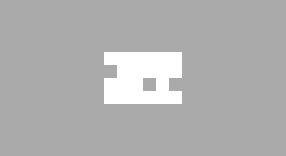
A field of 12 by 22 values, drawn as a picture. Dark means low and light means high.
Ninth with the highest average: centre. Slope: none. Average level on the scale: 70%. Roughest part: centre. Odd patch: higher, in the centre.
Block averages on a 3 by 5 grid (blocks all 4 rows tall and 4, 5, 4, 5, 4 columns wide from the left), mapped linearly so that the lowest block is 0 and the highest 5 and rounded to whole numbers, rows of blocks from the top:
00000 | 01510 | 00000
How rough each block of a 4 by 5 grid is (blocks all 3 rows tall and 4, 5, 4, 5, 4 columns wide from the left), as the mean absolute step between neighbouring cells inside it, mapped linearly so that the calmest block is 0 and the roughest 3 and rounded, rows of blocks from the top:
00000 | 01210 | 01310 | 00000
